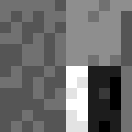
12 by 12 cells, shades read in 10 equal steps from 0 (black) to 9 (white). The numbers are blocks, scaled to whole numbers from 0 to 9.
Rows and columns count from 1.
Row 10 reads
3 3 3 3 4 4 9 9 1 1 0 4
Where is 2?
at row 9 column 10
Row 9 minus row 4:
-1 -1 0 0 0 0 3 4 -4 -3 -5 1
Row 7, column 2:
4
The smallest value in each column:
3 3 3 3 3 3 5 5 1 0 0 3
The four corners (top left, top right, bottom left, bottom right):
4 5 3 4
